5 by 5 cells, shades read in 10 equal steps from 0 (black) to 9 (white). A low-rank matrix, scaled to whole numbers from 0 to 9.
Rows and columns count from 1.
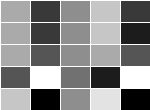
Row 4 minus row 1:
-3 7 -1 -6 7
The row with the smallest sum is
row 5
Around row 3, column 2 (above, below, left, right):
2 9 6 5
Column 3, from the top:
5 5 5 4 5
